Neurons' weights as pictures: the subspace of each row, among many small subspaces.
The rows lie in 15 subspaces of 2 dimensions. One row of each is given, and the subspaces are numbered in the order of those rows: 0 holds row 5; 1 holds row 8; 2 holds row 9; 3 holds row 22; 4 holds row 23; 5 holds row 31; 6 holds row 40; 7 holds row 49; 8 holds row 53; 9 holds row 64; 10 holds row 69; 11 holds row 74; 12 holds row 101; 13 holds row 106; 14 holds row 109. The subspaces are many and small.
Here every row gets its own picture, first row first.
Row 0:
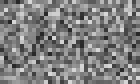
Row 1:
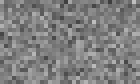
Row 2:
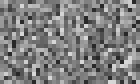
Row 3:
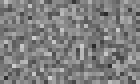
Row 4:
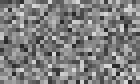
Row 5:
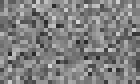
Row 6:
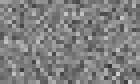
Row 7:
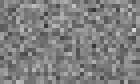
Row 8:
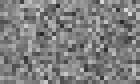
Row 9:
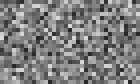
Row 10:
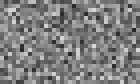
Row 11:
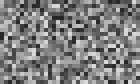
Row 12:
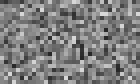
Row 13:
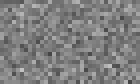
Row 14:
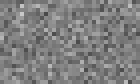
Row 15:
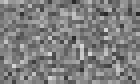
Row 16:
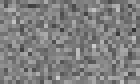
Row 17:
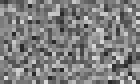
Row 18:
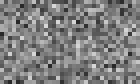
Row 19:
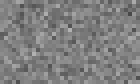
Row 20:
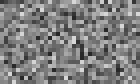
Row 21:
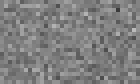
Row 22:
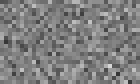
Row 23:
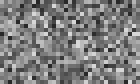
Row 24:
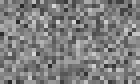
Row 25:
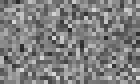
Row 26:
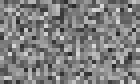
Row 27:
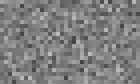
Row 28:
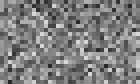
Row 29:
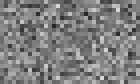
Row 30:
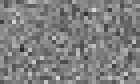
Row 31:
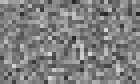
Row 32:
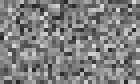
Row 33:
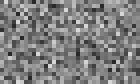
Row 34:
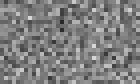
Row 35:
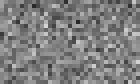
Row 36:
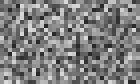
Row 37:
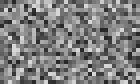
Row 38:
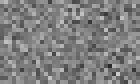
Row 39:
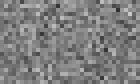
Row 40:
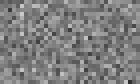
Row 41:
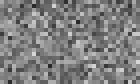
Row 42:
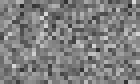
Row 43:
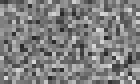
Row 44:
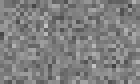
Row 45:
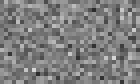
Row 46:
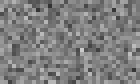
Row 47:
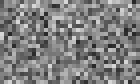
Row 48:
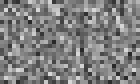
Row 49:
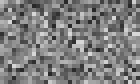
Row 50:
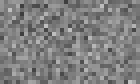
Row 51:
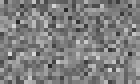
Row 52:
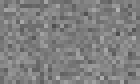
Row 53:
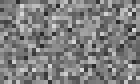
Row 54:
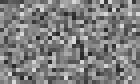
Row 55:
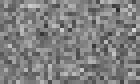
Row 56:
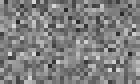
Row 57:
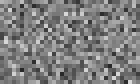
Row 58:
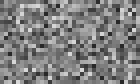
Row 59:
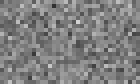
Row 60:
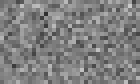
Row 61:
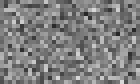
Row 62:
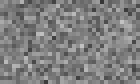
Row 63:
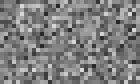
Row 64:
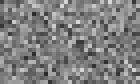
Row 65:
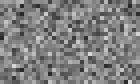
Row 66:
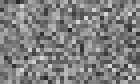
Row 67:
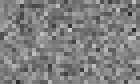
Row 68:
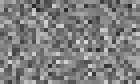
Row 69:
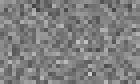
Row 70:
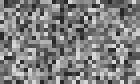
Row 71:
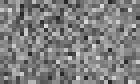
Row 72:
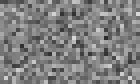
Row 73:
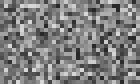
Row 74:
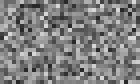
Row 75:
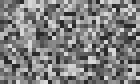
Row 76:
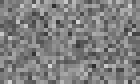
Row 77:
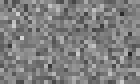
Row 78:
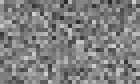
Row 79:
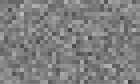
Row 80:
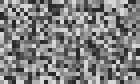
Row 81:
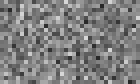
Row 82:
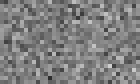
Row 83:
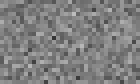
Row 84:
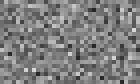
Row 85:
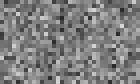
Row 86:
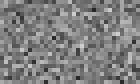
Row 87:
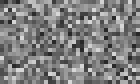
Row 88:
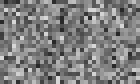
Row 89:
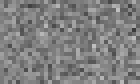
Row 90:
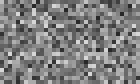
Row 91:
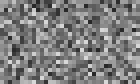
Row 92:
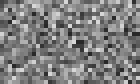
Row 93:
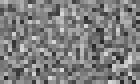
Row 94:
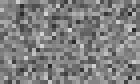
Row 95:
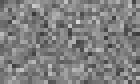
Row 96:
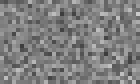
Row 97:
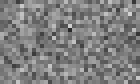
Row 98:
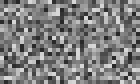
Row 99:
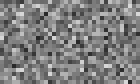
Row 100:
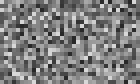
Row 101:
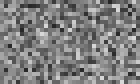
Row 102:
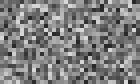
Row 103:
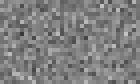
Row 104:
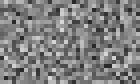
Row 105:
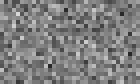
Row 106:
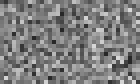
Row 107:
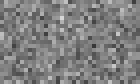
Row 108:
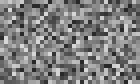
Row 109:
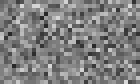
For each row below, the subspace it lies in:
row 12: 5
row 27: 5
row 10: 11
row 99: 2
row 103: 5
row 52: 1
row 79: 6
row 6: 3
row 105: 10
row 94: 8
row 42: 14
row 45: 8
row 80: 0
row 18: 4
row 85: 9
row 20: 5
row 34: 2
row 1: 9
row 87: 7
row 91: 10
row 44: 7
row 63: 8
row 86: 1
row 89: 12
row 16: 12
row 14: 2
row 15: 5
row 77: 10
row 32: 14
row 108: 6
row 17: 13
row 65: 2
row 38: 3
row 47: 7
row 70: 9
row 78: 9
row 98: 14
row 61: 1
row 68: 10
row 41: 4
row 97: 11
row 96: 13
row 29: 1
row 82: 3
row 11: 7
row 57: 3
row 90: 10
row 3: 5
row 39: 1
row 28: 0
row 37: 10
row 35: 7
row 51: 0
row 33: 0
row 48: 4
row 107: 9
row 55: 12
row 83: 1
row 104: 2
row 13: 6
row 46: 0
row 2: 13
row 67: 11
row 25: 11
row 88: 9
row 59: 4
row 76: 4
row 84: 8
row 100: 5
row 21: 1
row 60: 14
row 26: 14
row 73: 12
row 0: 14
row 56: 0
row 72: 13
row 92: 7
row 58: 8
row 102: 2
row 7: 11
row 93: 13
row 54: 5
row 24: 4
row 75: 12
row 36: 6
